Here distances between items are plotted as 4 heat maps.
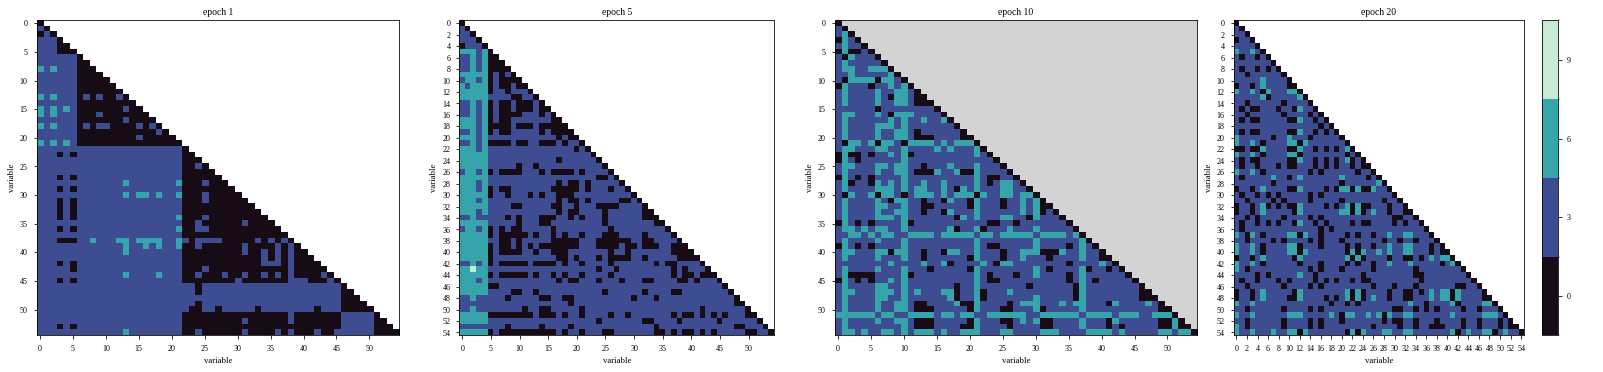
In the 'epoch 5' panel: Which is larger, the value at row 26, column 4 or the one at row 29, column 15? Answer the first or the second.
the first
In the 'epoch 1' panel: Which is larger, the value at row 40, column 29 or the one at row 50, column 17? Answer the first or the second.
the second
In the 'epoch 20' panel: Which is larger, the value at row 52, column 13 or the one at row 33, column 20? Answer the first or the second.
the second
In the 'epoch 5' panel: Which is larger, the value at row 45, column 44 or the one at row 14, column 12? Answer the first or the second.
the first
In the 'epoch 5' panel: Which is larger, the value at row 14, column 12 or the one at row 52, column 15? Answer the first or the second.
the second
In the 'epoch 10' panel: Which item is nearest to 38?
43
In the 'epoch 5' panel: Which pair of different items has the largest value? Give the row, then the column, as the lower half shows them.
43, 2
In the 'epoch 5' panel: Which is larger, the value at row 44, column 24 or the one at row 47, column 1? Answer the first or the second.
the second
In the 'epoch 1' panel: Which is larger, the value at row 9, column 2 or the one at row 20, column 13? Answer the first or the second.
the first
